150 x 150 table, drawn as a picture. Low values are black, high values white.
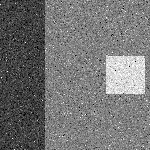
The middle right is the ninth with the highest average. No regular stripes run through it. An odd patch, higher than its surroundings, sits in the middle right. The right part is higher, past a seam about 30% of the way across.
